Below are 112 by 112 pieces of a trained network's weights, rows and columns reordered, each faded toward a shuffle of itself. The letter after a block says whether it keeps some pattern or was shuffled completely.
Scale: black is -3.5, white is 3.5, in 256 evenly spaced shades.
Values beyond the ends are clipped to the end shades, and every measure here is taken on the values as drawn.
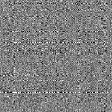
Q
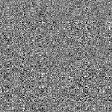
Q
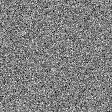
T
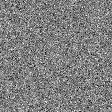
T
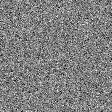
T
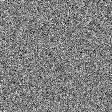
T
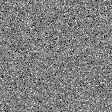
T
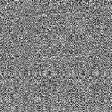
Q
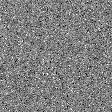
T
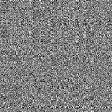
Q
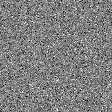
T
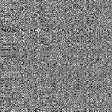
Q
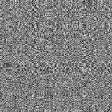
Q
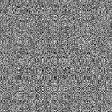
Q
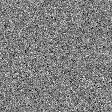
T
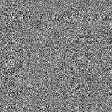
Q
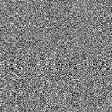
Q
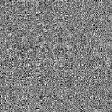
Q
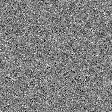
T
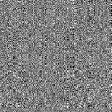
Q
